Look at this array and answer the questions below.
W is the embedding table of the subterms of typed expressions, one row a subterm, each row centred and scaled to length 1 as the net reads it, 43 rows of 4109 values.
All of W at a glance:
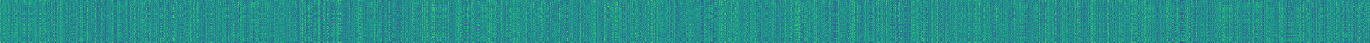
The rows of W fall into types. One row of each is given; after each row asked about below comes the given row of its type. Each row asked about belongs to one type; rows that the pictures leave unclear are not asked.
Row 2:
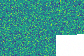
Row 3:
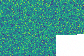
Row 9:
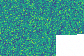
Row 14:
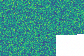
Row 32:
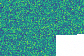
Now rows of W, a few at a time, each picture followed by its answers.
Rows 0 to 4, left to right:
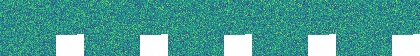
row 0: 14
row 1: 32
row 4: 2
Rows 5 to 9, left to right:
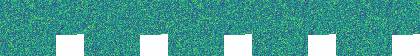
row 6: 3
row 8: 9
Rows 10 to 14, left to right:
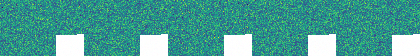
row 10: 2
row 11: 32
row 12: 3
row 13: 14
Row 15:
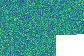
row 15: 9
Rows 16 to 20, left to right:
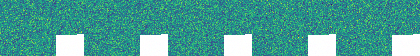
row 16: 9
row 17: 32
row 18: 14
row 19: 3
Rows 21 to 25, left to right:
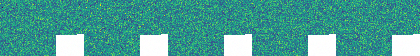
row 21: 2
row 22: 3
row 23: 14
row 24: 32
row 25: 32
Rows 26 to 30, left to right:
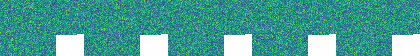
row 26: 14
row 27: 2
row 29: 32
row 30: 14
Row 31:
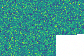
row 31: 14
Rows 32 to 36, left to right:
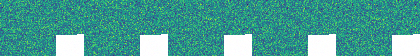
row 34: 2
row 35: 32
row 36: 2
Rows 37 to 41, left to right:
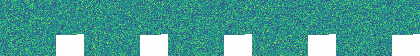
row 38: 14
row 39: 32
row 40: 32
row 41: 14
